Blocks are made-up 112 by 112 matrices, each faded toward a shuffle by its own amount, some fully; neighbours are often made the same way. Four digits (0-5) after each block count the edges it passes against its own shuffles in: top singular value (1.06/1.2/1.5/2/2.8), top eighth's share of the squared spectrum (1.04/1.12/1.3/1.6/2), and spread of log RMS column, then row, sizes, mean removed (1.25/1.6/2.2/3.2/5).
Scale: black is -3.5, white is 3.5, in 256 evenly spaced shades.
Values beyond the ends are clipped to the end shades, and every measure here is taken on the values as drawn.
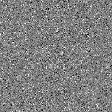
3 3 2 1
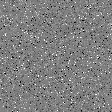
0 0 0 0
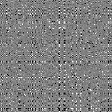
5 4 3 3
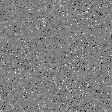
2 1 0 0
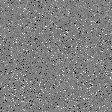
0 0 0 0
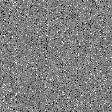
1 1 2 0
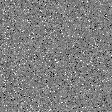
0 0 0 0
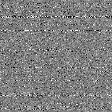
2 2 0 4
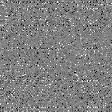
4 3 1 2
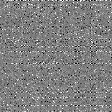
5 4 2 3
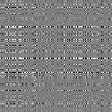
5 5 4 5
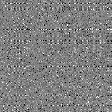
5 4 2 3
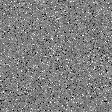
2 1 0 0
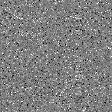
3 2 1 1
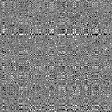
5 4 3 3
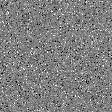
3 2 0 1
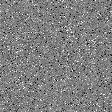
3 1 0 0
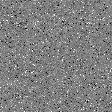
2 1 0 0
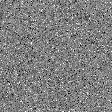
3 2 0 0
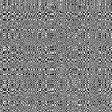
5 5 4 4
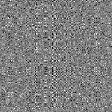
5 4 3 3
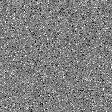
3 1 0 0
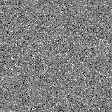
3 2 0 0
